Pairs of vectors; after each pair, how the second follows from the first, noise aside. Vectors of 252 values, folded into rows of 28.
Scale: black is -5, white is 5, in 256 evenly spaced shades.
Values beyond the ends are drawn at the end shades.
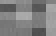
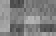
reversed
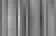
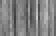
reversed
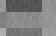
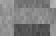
reversed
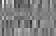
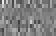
sign-scrambled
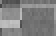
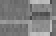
wrapped around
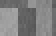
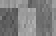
negated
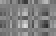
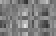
copied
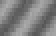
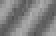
copied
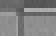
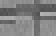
wrapped around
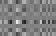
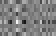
copied
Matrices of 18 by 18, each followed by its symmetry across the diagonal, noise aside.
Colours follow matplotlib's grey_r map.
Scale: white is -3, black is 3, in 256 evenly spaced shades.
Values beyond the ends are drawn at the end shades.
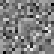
symmetric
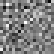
antisymmetric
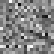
neither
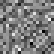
symmetric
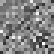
symmetric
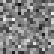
antisymmetric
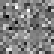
antisymmetric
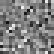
antisymmetric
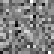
neither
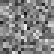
neither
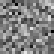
neither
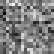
antisymmetric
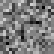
symmetric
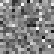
neither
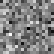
neither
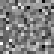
antisymmetric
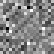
symmetric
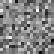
symmetric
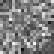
symmetric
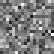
neither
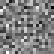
antisymmetric
